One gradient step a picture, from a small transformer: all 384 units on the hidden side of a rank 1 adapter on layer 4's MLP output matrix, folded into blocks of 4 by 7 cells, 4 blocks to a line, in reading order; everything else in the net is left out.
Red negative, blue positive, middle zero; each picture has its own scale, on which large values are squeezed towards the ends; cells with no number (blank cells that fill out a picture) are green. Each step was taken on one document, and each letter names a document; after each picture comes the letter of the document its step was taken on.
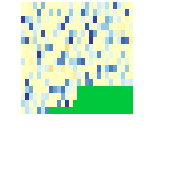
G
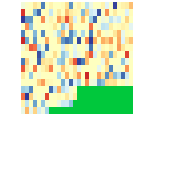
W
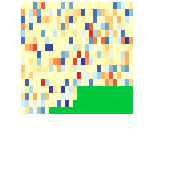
G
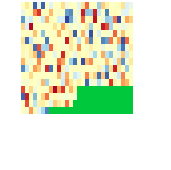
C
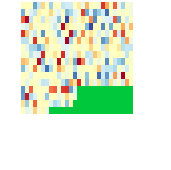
W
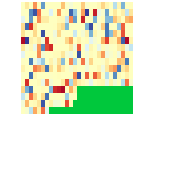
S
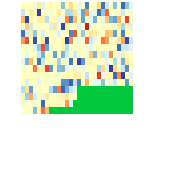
W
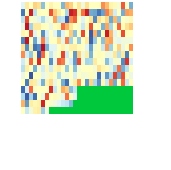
C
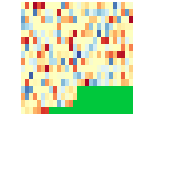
S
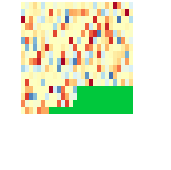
S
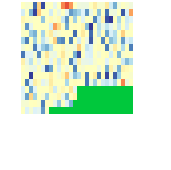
C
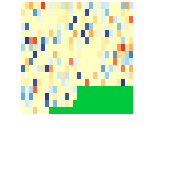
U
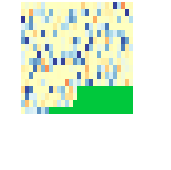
S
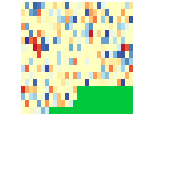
U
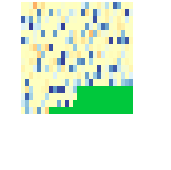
G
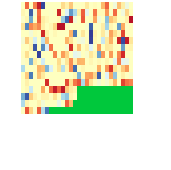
G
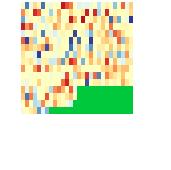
S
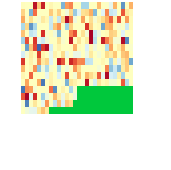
C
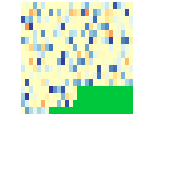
G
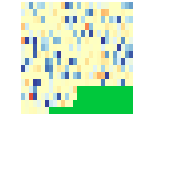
U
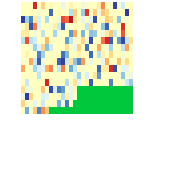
G
